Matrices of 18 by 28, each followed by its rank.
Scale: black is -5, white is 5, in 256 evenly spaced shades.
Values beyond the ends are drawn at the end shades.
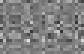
three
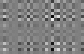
one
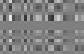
one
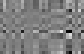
two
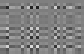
one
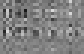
three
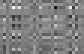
two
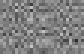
three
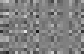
two
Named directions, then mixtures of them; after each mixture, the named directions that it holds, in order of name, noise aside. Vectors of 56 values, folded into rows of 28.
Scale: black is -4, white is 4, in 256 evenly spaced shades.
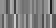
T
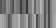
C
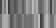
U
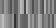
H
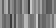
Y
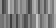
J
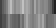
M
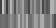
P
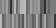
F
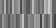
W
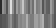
M, P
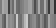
J, T, Y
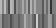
C, T, Y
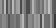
W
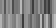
W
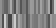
C, J, T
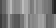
M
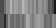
M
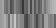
M, Y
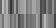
F, U
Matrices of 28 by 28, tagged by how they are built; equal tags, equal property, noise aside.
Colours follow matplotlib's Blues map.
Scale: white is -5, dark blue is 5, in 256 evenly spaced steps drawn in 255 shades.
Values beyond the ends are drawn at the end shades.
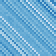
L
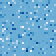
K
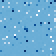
K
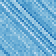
L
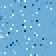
K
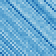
L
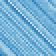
L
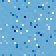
K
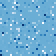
K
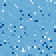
K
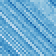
L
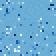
K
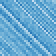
L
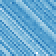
L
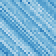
L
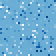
K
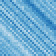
L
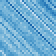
L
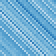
L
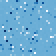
K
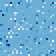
K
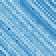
L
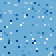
K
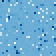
K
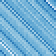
L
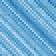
L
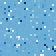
K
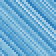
L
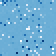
K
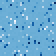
K
